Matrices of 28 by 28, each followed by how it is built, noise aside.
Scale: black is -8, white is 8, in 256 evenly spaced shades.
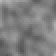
smooth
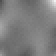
smooth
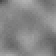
smooth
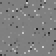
sparse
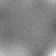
smooth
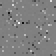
sparse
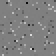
sparse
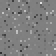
sparse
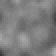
smooth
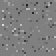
sparse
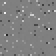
sparse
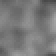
smooth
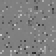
sparse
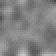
smooth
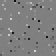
sparse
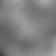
smooth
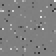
sparse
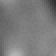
smooth
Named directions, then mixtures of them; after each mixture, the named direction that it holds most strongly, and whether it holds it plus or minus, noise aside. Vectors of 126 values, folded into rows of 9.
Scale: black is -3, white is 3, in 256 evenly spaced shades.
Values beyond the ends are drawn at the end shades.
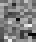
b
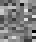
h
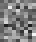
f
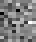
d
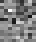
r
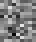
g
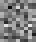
f, minus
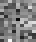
d, plus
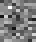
g, plus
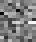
d, plus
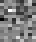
r, plus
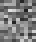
r, plus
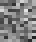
h, plus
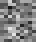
g, minus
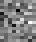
d, plus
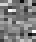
r, plus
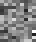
h, minus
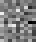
d, minus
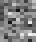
b, minus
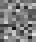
f, plus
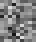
g, plus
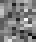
b, plus
